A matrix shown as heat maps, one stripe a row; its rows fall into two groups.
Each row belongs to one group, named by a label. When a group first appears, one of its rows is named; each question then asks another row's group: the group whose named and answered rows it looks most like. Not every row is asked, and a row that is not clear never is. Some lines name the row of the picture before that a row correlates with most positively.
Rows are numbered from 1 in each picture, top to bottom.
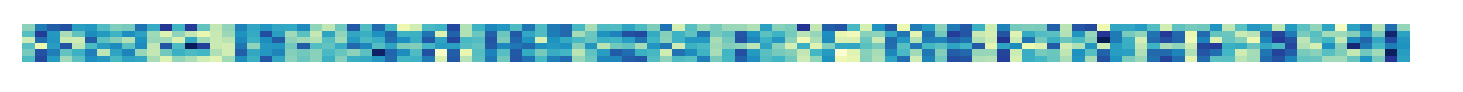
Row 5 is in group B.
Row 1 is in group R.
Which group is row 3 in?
B
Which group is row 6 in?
B
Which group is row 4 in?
R
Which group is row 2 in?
B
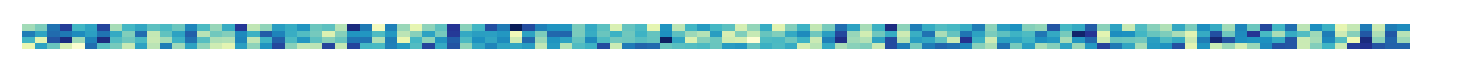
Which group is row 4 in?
B
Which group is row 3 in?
R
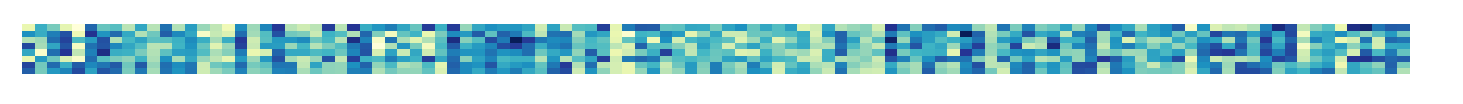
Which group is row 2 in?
R
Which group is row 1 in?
B
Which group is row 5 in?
R
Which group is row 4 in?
R
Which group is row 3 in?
R
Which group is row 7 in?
R
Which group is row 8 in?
R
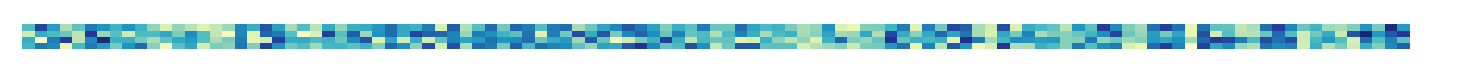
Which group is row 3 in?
R
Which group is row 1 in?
B
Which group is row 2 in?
B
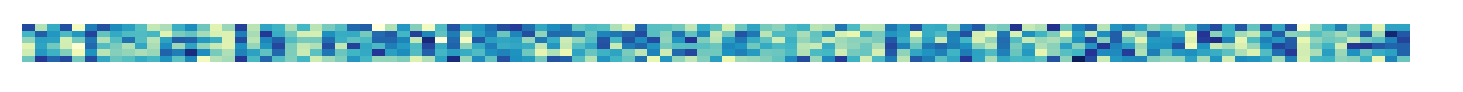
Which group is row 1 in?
R
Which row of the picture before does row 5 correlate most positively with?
2
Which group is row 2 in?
B
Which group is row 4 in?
B
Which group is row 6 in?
R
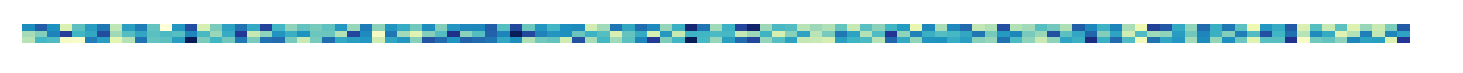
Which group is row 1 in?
B
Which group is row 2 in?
R
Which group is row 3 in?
B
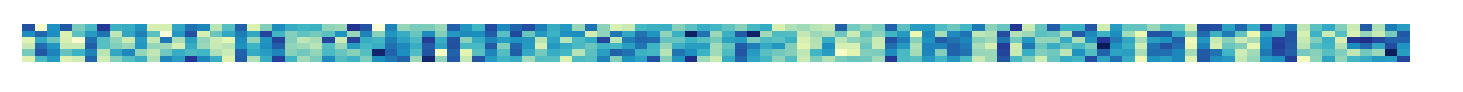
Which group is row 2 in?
B
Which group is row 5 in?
B
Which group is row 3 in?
B
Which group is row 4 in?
B
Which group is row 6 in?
B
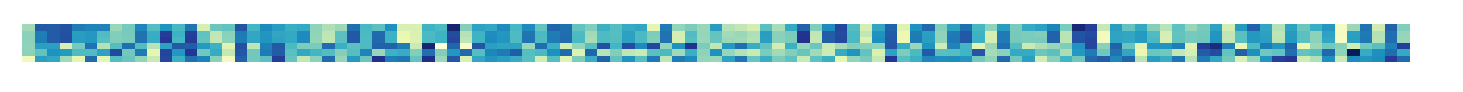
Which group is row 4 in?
B
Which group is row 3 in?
R
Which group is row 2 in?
R
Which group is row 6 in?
B
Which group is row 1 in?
R
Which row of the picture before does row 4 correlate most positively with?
6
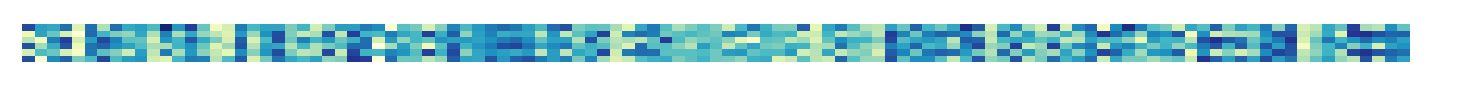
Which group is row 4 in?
R
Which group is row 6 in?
R
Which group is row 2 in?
B
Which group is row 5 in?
B
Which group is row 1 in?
R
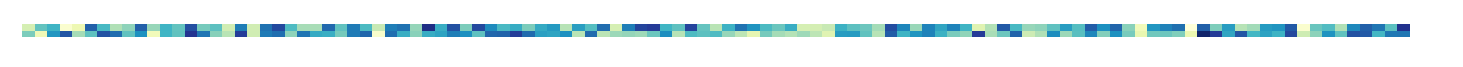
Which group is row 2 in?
R
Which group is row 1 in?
B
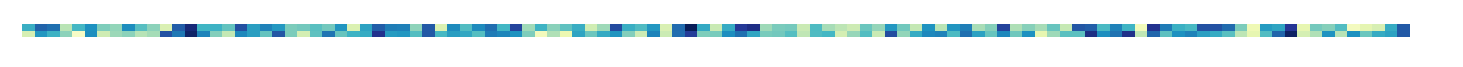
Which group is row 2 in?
B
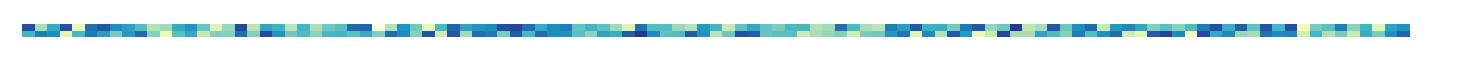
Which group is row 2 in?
B
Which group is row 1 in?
R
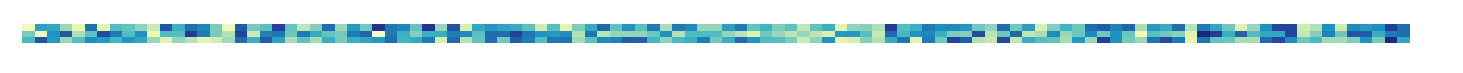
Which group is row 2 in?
R
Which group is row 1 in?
B
